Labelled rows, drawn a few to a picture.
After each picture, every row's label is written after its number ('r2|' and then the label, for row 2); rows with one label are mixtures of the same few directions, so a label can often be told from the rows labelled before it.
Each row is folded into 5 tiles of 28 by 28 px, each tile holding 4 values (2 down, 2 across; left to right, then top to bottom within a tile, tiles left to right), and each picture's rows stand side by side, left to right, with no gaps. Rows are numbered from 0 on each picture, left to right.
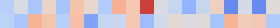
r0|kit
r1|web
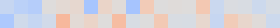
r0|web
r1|kit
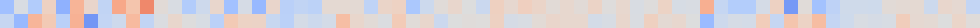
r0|kit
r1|web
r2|web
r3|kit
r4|kit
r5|web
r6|web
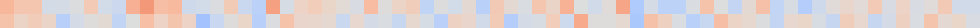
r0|web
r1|web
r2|web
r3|kit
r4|kit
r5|kit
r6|kit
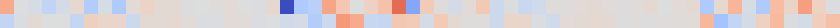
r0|web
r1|web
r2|web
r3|kit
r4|web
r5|kit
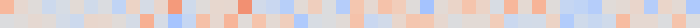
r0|web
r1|kit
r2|kit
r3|web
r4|web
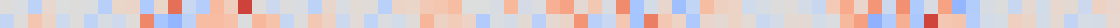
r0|kit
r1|kit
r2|kit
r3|web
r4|kit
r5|web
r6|kit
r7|kit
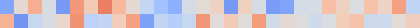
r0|kit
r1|web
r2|web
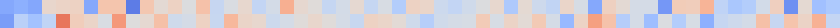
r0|web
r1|kit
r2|web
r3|web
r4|kit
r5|web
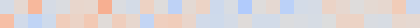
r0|kit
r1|kit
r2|web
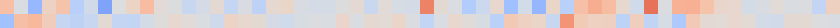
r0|kit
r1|web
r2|web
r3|web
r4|web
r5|web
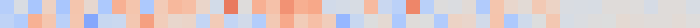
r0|kit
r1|web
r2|web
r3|kit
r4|web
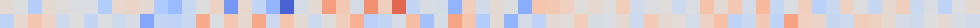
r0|kit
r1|web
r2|web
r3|kit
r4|kit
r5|kit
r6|kit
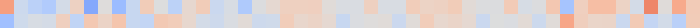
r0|web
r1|kit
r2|web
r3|web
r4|web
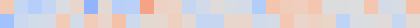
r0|web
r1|web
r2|web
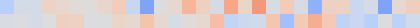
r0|web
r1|web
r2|kit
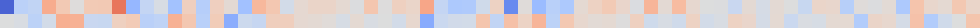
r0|web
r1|kit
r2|web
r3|web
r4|web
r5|kit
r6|kit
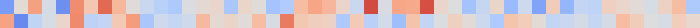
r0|kit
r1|web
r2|web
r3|web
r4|web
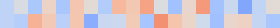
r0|kit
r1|kit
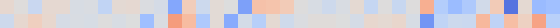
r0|kit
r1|kit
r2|web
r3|web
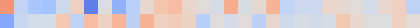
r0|web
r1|web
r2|web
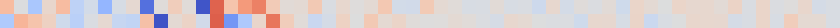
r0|kit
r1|kit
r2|kit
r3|web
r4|kit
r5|kit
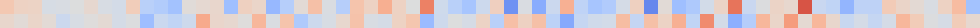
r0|web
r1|web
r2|kit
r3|web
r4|web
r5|kit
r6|web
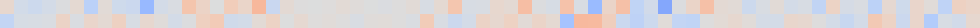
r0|web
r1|web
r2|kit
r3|kit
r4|kit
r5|web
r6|kit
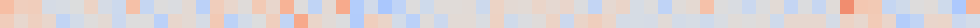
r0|web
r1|kit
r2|kit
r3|kit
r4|kit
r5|web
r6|web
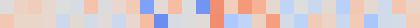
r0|web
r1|kit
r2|kit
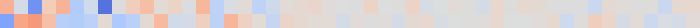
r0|kit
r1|kit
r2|web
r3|kit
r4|kit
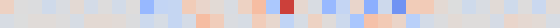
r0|web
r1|web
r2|web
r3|web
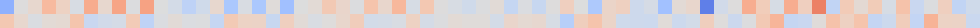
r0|web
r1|web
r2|web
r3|web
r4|kit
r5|web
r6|kit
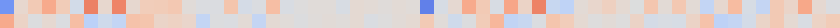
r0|web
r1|web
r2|kit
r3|web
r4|web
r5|kit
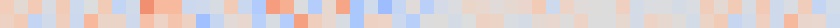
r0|kit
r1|web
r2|kit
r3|web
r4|kit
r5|kit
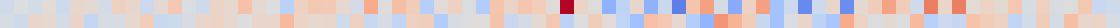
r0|kit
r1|kit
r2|web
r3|kit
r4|web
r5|kit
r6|web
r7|kit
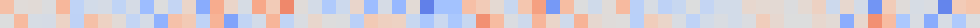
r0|kit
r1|kit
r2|web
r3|web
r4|kit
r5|web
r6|kit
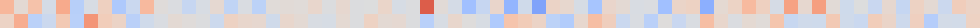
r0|kit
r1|web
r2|kit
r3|web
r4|kit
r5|web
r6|kit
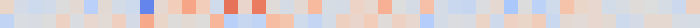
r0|web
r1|web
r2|kit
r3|web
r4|web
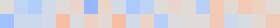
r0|web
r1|kit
